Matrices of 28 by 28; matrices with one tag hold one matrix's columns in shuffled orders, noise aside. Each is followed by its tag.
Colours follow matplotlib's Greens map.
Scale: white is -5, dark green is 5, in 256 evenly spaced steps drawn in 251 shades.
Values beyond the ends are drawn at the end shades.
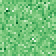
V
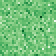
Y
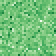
Y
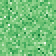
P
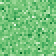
P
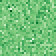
V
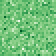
Y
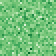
P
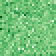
Y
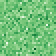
P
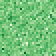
P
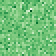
V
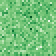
Y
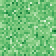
Y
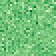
V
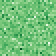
P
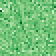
V
